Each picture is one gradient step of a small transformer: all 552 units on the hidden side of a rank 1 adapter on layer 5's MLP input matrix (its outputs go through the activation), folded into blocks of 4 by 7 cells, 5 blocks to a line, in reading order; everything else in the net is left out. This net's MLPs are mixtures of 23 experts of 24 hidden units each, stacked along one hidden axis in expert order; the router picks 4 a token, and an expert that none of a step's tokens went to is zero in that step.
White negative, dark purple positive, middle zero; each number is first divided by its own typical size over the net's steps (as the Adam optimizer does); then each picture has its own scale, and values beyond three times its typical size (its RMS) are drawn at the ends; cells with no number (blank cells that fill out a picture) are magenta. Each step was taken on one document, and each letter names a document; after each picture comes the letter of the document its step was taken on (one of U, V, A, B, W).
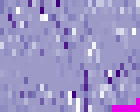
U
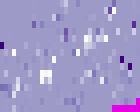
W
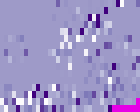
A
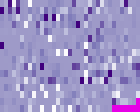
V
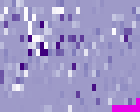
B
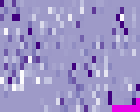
B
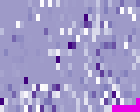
A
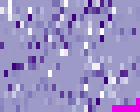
V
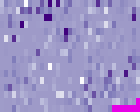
U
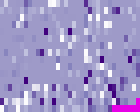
A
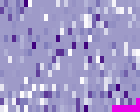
A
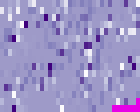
U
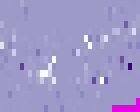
W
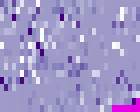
B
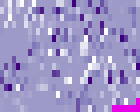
V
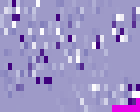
B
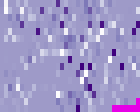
U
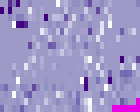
U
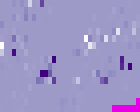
W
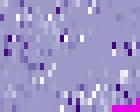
U
